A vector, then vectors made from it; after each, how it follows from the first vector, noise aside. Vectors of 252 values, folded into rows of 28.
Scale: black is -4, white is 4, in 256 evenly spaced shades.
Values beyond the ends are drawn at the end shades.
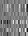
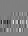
partly zeroed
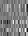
copied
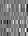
copied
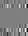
partly zeroed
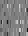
partly zeroed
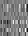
copied
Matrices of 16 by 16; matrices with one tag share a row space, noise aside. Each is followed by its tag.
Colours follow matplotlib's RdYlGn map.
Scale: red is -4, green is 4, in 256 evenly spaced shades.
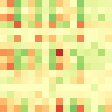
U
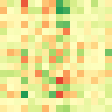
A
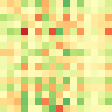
A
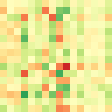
A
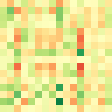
U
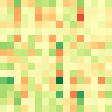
U
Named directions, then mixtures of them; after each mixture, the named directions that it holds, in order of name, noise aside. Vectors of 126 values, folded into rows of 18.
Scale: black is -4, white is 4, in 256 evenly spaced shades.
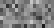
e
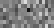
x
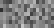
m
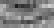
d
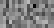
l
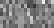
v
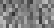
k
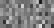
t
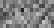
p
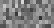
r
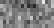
d, v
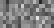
l, m, t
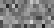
e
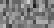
l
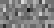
r, x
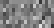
p, t, x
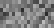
p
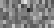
x
